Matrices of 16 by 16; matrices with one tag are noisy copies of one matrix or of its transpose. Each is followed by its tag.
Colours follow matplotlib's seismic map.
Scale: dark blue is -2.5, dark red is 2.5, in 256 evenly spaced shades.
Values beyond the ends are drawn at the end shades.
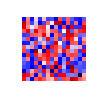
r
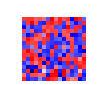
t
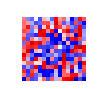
t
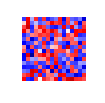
r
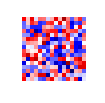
t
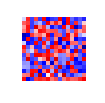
r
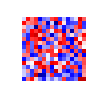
r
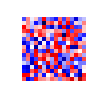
r
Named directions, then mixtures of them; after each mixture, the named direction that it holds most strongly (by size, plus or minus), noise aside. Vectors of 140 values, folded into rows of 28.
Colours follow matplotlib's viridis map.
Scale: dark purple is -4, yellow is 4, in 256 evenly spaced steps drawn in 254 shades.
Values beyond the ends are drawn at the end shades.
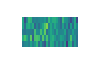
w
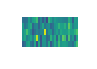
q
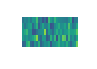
q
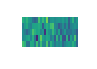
q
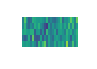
w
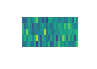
q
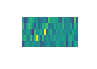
w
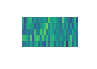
w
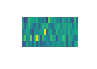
q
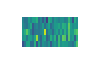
q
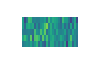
w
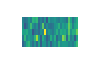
q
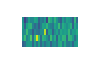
q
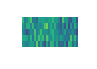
w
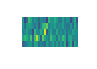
w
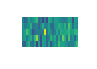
q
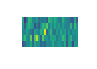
w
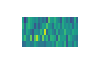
w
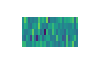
q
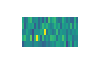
w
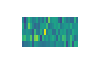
w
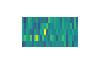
w
